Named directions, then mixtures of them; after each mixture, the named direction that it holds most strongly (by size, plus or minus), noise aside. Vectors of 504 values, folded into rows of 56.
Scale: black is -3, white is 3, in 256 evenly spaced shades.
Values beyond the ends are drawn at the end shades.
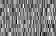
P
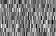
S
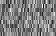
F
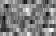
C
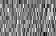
P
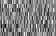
S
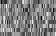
S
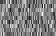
F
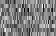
F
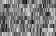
C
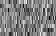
P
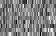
P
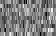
C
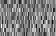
S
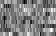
C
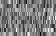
S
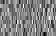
P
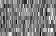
P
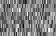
S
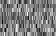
S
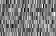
F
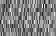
F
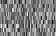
S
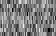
S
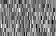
S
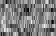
C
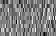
P
